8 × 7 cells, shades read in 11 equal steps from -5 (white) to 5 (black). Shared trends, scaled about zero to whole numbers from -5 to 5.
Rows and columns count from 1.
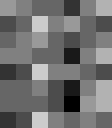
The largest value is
5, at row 7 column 5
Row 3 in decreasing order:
2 1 1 1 0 0 -1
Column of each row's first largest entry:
5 1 5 5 1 5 5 1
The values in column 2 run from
0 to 2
